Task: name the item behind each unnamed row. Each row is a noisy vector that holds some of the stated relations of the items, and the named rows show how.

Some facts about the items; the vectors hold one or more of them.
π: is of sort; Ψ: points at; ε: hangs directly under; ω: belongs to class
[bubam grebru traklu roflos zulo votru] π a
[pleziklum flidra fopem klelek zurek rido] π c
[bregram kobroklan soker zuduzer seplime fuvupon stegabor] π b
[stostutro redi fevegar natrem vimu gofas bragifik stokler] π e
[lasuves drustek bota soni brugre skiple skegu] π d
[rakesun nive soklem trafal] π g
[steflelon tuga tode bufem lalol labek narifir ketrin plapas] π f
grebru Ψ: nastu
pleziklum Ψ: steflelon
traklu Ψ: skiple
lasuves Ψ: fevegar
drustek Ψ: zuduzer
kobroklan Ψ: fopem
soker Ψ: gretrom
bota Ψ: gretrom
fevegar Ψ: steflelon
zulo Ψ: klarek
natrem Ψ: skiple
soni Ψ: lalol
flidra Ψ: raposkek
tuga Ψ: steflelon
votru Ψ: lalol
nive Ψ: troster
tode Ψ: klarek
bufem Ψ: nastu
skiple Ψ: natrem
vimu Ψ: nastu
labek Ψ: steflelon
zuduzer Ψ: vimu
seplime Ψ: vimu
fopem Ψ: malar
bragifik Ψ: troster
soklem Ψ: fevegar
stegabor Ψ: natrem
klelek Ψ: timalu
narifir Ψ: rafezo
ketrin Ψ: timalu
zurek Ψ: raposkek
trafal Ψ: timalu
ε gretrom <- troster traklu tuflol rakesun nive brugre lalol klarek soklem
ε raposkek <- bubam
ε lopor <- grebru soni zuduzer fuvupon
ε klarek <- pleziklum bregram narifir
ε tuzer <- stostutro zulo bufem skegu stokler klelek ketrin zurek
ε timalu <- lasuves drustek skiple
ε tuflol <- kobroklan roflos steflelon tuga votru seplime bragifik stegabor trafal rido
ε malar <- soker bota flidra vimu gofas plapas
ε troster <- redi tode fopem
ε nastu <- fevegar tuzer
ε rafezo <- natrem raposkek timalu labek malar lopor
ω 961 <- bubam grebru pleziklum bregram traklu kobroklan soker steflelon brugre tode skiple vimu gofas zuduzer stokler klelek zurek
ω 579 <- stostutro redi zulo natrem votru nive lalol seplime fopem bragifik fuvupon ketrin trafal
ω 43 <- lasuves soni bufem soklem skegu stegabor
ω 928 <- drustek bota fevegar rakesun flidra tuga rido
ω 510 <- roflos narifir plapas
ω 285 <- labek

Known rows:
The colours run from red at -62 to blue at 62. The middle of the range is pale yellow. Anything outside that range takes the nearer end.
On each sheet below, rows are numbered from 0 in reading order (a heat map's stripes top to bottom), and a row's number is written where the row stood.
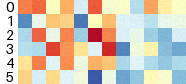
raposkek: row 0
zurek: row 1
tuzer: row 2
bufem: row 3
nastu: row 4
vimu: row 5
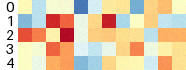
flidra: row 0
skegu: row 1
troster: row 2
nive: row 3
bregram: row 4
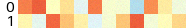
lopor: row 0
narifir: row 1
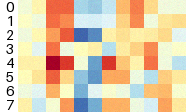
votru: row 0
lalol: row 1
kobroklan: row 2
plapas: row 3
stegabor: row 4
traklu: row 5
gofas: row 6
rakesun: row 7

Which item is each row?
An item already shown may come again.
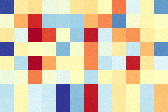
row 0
ketrin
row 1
skiple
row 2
soklem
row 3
klelek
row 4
soni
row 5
fuvupon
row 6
fevegar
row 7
fevegar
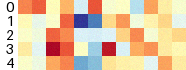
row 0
raposkek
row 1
rido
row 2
lalol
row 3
soklem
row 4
brugre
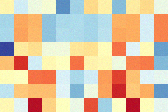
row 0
drustek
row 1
labek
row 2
labek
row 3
ketrin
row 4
timalu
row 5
roflos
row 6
trafal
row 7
lasuves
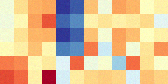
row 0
steflelon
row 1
kobroklan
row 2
steflelon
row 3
pleziklum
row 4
malar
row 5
gretrom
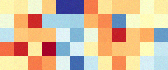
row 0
tuga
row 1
skiple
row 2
trafal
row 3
tuflol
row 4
seplime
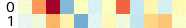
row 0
natrem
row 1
bubam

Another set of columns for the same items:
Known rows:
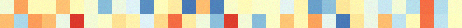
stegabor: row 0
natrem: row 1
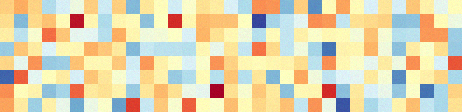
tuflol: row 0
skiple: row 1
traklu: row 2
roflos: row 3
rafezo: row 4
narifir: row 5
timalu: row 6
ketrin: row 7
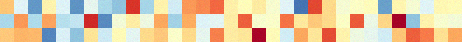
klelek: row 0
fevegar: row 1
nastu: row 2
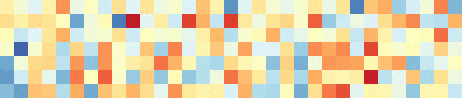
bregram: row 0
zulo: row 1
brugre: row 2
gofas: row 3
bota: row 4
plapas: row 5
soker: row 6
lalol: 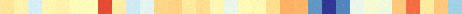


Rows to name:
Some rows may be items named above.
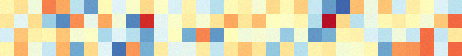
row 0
nive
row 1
malar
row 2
stegabor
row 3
bufem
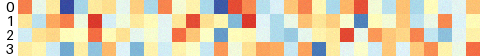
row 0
raposkek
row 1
natrem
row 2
drustek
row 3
skegu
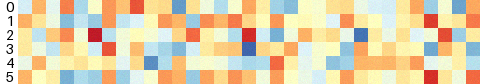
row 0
labek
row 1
tuzer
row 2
natrem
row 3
steflelon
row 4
rido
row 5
tuzer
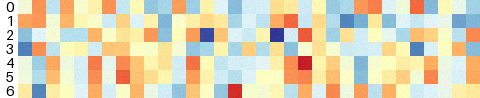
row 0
tuga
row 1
trafal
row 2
soni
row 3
narifir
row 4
fuvupon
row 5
fuvupon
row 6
bubam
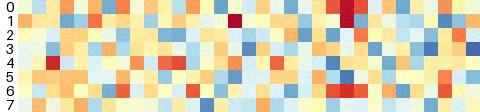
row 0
vimu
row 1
timalu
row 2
kobroklan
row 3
pleziklum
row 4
gretrom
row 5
seplime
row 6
vimu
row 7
soklem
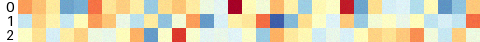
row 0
timalu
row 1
lasuves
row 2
rakesun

